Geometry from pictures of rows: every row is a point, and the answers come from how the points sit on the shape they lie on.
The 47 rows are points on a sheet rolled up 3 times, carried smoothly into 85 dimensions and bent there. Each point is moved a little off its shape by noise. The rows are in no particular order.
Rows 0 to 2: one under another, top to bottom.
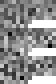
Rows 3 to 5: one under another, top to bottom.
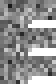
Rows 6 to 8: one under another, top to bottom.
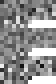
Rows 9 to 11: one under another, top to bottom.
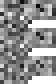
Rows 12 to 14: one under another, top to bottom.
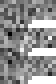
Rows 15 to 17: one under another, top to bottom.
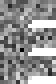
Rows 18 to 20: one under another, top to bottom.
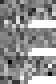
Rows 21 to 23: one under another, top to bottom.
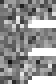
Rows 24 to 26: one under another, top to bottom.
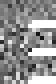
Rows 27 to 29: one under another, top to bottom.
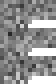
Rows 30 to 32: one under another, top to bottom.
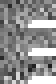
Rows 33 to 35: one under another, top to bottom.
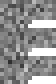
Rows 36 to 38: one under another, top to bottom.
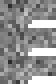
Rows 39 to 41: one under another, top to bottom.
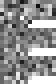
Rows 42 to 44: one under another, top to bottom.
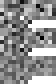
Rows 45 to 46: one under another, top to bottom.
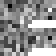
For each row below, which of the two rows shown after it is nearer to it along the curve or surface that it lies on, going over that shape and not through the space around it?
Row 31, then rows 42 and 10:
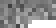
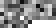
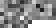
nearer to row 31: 10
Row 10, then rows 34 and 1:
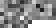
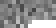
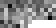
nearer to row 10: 1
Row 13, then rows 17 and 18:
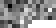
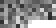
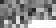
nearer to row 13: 17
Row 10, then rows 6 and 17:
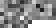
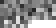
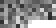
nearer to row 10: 17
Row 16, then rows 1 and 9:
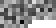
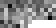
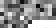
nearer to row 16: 9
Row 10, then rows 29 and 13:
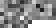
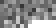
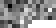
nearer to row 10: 13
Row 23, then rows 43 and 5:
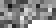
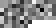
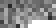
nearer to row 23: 5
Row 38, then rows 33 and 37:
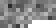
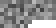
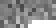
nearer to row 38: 37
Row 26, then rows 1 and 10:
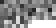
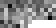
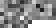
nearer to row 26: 1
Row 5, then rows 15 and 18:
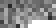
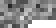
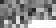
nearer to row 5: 15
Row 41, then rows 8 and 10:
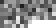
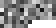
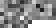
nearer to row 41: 8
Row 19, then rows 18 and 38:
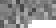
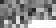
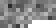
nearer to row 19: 38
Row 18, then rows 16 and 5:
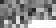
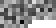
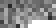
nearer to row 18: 16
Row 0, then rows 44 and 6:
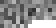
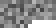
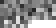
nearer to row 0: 44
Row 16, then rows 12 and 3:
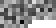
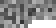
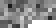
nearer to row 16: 12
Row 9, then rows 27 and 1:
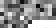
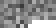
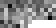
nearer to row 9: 1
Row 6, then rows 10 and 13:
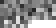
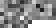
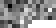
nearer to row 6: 13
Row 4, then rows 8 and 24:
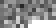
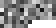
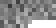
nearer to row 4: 24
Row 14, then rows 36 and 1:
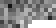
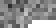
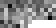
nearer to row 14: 36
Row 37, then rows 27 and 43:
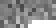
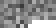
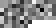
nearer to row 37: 27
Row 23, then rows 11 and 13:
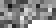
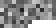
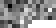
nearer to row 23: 13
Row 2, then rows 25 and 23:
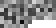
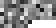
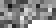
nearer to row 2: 25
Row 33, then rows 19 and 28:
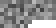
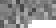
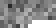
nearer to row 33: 19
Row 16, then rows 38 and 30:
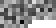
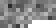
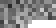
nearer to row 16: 30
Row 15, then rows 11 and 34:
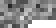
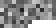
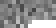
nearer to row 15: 34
